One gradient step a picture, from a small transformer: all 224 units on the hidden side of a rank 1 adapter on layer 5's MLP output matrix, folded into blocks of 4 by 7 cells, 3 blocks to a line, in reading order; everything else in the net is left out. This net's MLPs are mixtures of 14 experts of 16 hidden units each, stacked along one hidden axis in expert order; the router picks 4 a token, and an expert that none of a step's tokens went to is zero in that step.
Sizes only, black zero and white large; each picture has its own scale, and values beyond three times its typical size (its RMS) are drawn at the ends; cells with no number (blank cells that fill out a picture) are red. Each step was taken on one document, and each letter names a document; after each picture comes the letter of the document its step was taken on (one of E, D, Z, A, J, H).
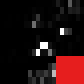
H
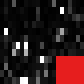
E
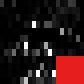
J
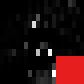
J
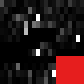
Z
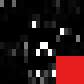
J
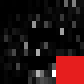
J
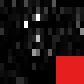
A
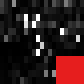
Z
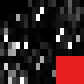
E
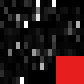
A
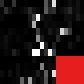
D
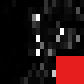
D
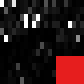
Z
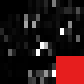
D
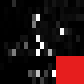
D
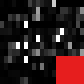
A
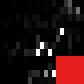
D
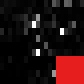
Z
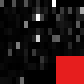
A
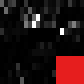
Z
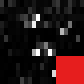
Z
